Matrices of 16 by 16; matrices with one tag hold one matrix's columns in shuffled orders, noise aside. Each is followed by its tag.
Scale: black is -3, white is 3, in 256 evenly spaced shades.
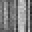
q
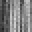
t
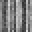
q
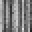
q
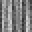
t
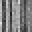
q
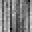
t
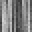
t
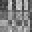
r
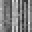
q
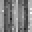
q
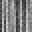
t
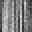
t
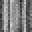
q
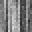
t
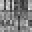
r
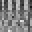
r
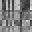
r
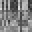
r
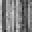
q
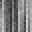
t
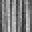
t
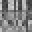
r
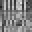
r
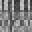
r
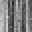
t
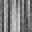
t
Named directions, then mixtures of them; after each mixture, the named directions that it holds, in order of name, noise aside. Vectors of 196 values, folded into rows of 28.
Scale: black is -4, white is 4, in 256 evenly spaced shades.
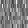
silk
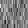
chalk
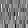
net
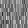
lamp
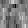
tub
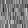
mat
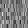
lamp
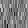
chalk, net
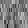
chalk, net, tub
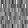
silk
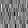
net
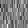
chalk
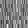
chalk, lamp, silk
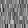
chalk, mat, net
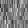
chalk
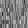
lamp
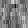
lamp, tub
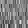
lamp, mat, net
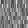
silk
